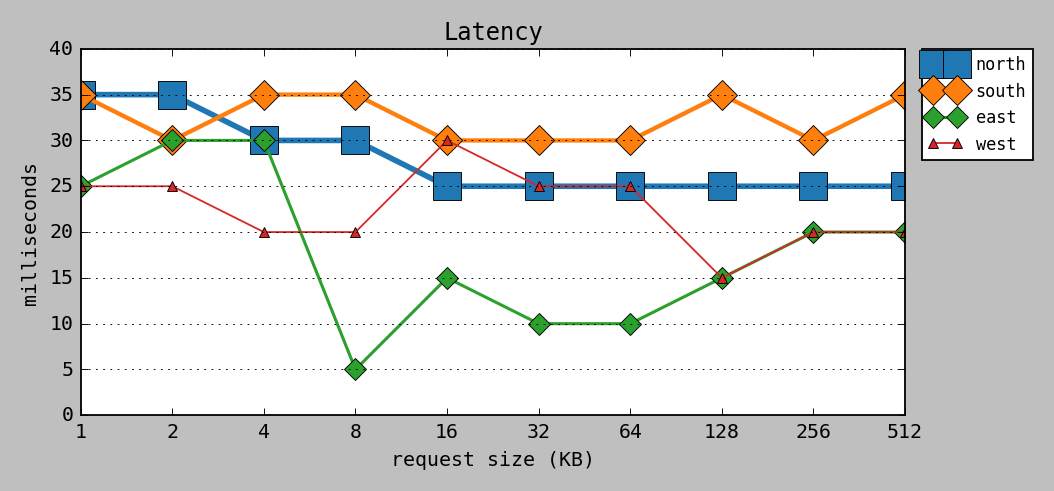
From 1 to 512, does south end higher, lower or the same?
the same
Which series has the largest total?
south
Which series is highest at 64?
south
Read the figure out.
Title: Latency
x-axis: request size (KB), ticks 1 2 4 8 16 32 64 128 256 512
y-axis: milliseconds, ticks 0 5 10 15 20 25 30 35 40
Legend: north, south, east, west
Values:
north: 35 35 30 30 25 25 25 25 25 25
south: 35 30 35 35 30 30 30 35 30 35
east: 25 30 30 5 15 10 10 15 20 20
west: 25 25 20 20 30 25 25 15 20 20
